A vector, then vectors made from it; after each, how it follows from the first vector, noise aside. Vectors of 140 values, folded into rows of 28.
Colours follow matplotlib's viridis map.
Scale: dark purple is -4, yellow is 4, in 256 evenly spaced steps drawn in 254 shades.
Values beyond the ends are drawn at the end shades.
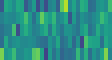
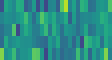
copied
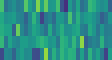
negated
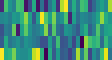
scaled up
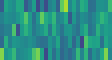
copied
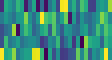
scaled up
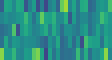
copied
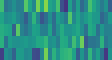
negated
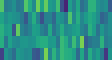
negated
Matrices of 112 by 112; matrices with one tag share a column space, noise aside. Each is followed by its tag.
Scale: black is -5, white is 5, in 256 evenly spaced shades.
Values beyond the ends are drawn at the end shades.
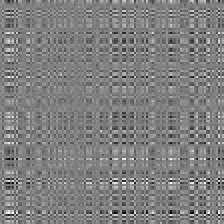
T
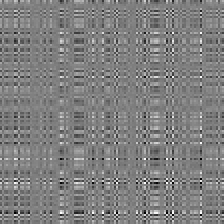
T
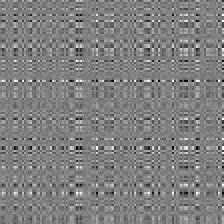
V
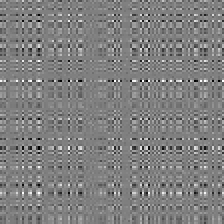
V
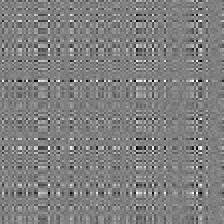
V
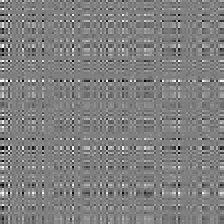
V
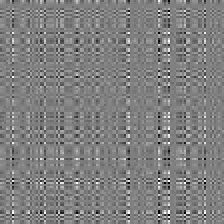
T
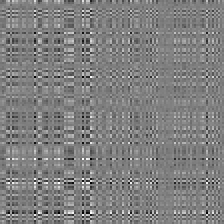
T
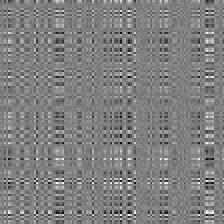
T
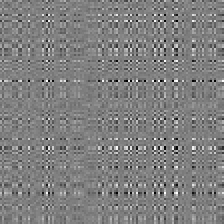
V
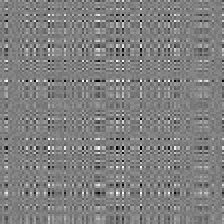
V
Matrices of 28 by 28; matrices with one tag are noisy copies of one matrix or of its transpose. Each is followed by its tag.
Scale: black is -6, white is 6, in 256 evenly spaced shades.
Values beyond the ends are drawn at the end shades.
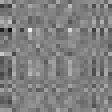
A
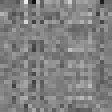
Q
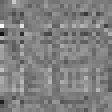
Q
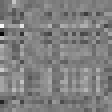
Q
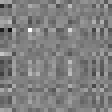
A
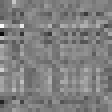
Q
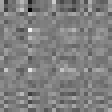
A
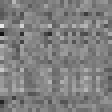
Q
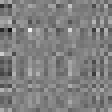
A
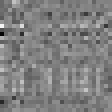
Q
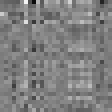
Q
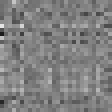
Q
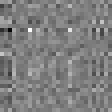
A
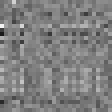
Q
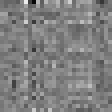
Q
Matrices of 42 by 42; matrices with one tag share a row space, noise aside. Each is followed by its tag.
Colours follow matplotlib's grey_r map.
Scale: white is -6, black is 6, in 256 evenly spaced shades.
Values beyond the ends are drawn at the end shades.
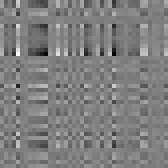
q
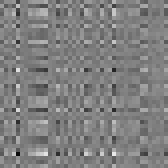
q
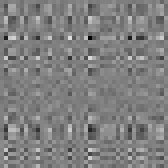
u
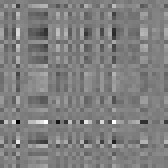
q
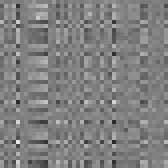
q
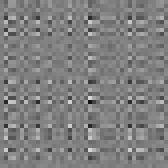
u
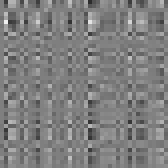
u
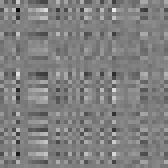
q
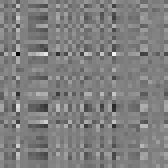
q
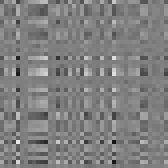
q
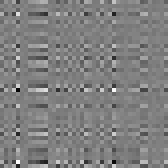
q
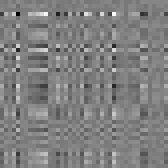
q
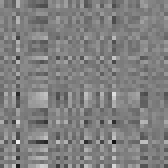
q
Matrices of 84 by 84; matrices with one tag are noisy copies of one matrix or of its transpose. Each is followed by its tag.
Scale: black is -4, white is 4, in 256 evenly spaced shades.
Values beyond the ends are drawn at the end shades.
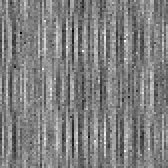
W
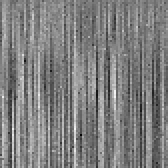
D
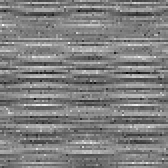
W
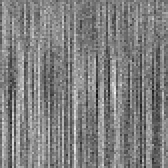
D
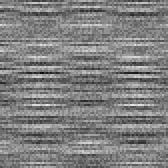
W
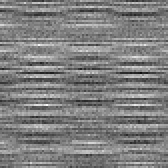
W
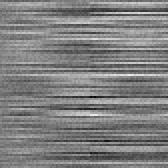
D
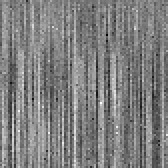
D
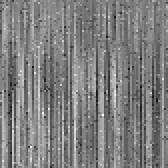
D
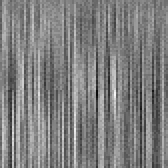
D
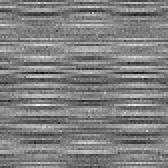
W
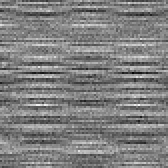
W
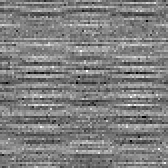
W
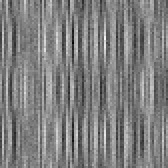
W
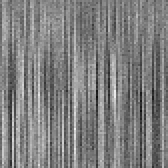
D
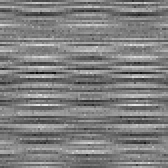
W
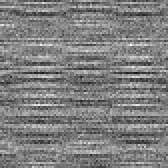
W
